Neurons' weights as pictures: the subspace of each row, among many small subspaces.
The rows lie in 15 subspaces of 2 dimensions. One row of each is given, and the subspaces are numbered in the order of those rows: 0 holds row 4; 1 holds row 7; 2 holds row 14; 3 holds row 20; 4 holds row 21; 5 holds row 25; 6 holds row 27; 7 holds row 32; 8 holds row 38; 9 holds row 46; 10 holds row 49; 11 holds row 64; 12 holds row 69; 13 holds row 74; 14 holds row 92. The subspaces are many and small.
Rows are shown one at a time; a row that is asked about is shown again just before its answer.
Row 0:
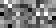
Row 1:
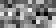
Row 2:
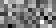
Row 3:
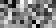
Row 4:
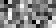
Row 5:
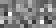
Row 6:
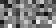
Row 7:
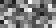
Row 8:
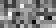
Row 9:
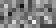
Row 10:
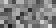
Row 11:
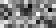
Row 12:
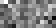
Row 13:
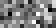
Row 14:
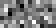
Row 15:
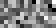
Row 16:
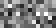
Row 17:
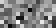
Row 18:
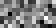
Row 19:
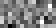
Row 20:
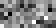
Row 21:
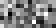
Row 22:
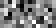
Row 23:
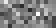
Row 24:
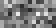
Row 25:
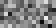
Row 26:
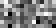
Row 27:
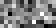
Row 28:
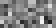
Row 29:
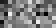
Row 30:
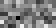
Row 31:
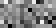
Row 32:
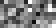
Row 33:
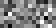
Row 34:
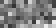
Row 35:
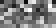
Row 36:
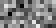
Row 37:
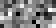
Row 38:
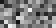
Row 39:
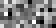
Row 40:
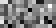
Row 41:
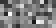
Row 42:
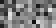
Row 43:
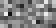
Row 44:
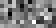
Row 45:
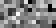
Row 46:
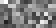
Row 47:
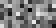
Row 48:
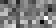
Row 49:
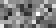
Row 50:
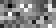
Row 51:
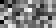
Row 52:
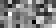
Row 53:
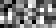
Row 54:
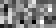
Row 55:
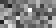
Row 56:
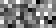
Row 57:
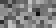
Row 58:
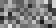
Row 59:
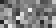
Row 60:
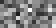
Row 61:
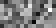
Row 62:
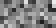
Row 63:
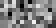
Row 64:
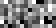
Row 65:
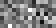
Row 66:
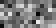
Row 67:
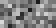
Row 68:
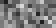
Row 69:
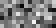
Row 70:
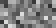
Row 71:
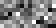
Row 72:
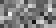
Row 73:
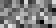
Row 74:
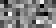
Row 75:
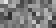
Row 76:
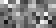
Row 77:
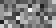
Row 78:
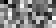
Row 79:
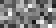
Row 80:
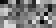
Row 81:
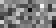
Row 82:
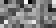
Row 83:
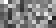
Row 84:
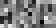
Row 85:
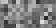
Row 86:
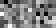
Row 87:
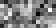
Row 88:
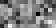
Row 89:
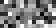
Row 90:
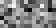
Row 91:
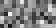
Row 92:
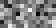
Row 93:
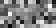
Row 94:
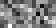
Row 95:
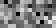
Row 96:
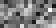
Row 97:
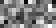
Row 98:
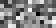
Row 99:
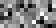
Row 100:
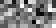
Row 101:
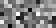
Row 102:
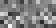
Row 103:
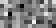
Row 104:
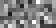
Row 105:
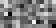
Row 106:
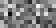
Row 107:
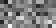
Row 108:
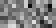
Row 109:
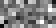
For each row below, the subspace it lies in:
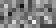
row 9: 2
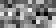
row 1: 12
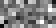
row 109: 7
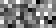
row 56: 12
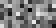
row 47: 14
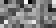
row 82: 7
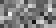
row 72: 3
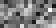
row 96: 10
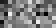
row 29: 4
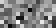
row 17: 8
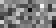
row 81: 7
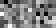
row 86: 3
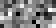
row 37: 12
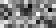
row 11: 10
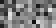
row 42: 4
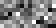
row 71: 3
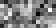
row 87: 10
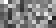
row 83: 0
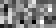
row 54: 4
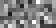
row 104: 2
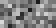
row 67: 14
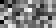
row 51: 1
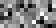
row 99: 3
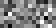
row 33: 5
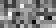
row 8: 2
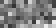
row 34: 6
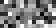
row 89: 6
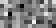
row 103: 13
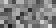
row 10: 8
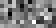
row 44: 0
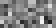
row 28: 11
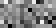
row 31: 11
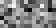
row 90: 1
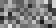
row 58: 5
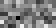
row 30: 6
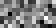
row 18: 14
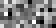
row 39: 11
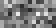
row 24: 12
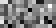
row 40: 11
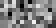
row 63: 0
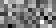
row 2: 3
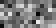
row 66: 3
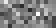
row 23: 5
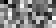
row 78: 0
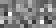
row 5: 11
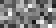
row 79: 3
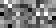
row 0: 3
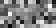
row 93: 14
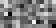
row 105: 13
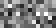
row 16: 12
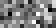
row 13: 12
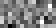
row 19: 12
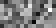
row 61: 10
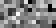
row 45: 7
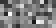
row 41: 13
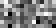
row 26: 13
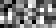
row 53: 4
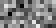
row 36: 2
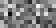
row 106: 4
